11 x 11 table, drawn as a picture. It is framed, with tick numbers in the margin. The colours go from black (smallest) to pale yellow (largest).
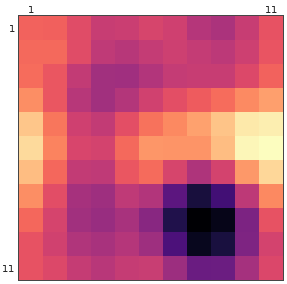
Average level on the scale: 60%. Stripes: none. Roughest part: bottom right. Ninth with the highest average: middle right. Odd rows or columns: none. Ninth with the lowest average: bottom right.
